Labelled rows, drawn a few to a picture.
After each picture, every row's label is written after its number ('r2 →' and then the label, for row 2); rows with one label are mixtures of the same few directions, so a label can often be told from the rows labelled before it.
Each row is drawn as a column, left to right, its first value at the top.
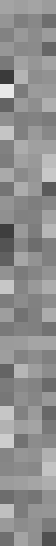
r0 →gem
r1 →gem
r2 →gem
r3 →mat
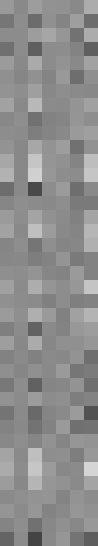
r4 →mat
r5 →gem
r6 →mat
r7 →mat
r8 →gem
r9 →gem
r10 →mat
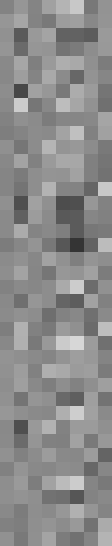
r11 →mat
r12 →gem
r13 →gem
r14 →gem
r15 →gem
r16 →gem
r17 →mat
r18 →mat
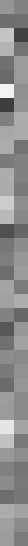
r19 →gem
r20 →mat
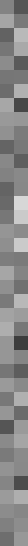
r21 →gem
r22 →gem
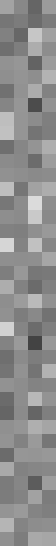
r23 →mat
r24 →mat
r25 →gem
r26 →gem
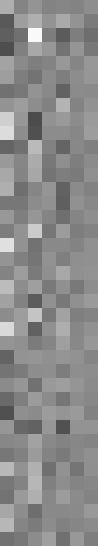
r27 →mat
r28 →gem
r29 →mat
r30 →mat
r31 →gem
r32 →mat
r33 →mat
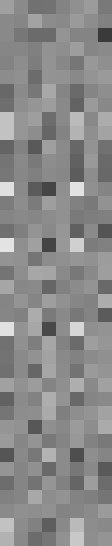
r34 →mat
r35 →mat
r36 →gem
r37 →mat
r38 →gem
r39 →mat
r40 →gem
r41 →mat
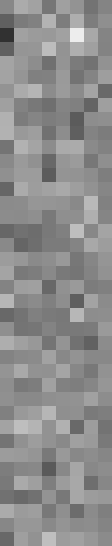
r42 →mat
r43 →gem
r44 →gem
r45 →mat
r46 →gem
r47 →mat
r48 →gem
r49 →gem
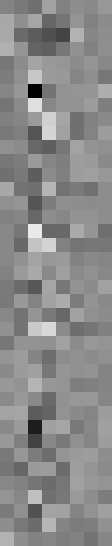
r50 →mat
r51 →mat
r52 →gem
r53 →mat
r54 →mat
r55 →mat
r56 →mat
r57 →gem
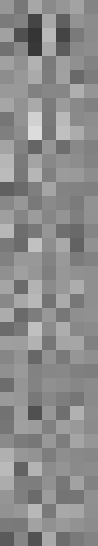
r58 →mat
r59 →mat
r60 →mat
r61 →mat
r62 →mat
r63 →gem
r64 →gem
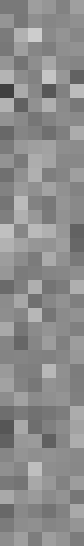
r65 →gem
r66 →gem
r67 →mat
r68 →gem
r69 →gem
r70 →gem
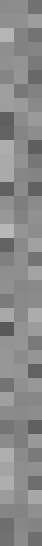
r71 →mat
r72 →gem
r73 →gem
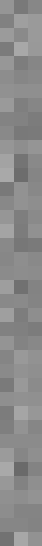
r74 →mat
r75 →mat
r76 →mat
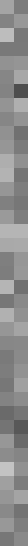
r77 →mat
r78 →gem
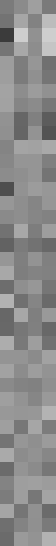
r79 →mat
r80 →mat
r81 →gem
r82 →mat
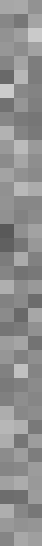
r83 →gem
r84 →gem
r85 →mat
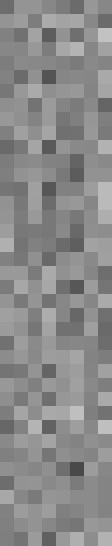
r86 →gem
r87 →gem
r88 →gem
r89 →gem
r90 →mat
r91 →mat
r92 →mat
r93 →gem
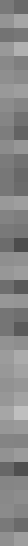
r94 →mat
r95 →mat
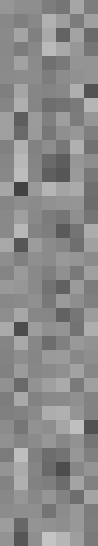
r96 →mat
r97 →mat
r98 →mat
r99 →mat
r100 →mat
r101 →gem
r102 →gem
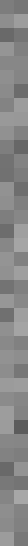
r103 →mat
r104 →gem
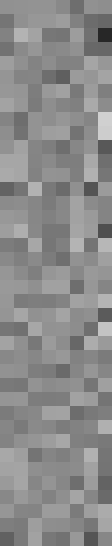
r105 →mat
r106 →mat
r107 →mat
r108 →gem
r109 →gem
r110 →gem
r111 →mat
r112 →mat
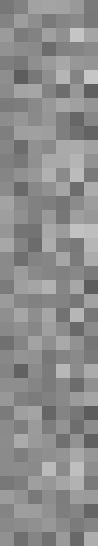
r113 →gem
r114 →gem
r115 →gem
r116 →mat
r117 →gem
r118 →mat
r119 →gem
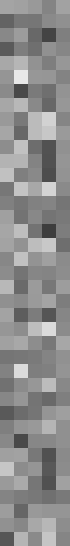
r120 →mat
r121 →gem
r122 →mat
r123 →mat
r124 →gem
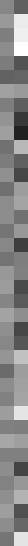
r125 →gem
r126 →mat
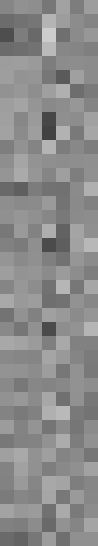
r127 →mat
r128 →mat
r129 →mat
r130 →mat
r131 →gem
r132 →gem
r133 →mat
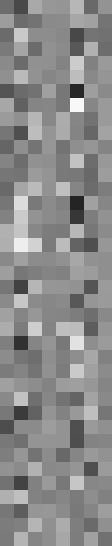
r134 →gem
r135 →gem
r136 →mat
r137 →gem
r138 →mat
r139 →gem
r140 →mat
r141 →mat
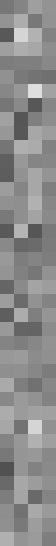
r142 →mat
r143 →mat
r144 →gem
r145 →gem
